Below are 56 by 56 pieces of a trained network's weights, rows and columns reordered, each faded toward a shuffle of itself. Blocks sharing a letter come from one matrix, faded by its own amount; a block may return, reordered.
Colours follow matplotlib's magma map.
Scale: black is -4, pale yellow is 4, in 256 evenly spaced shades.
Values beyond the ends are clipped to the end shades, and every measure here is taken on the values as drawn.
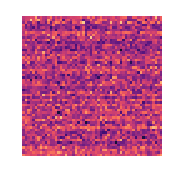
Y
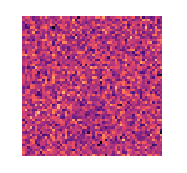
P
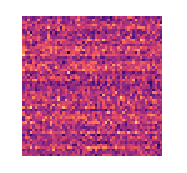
Y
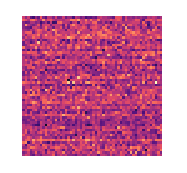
Y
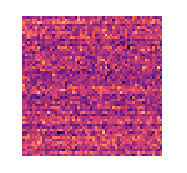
Y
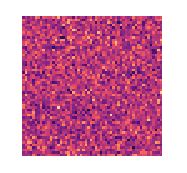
P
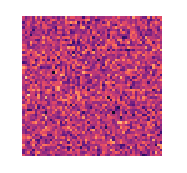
P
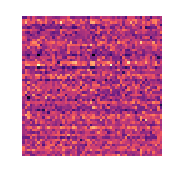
Y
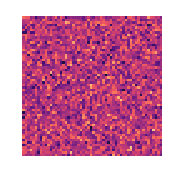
P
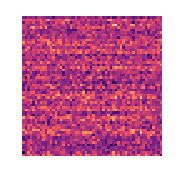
Y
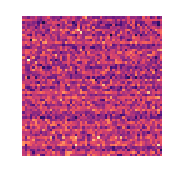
Y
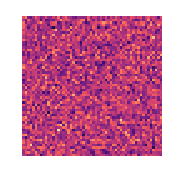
P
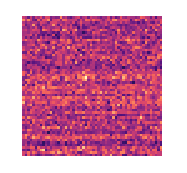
Y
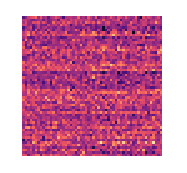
Y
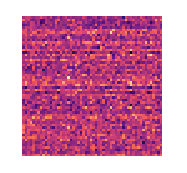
Y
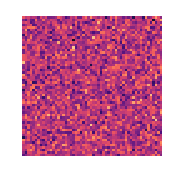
P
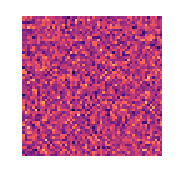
P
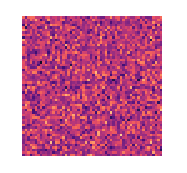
P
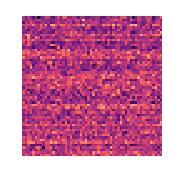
Y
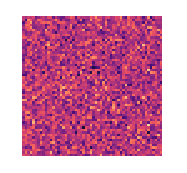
P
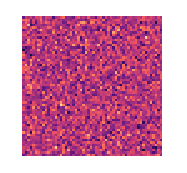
P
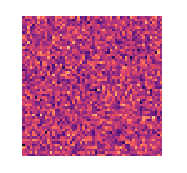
P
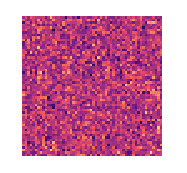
P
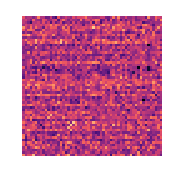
Y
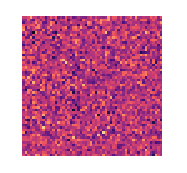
P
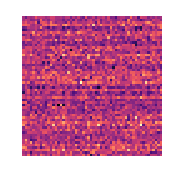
Y
